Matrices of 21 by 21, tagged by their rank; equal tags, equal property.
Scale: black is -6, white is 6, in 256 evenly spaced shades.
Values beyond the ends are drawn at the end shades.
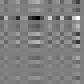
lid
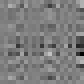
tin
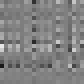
tin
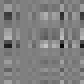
lid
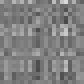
tin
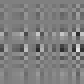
lid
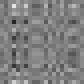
tin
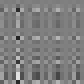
lid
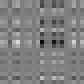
lid
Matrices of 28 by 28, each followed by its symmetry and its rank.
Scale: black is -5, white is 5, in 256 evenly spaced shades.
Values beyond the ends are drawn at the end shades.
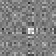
symmetric, rank three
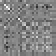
symmetric, rank five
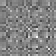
symmetric, rank three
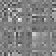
symmetric, rank three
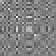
symmetric, rank three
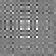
symmetric, rank two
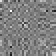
symmetric, rank three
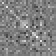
symmetric, rank five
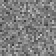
neither, full rank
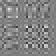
symmetric, rank two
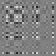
symmetric, rank two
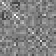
symmetric, rank five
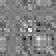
symmetric, rank three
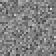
neither, full rank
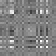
symmetric, rank two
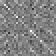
symmetric, rank five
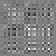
symmetric, rank two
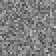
neither, full rank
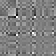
symmetric, rank two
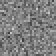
neither, full rank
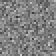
neither, full rank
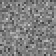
neither, full rank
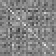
symmetric, rank five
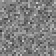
neither, full rank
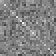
symmetric, rank five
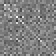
symmetric, rank five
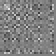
symmetric, rank three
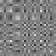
symmetric, rank two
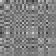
symmetric, rank two
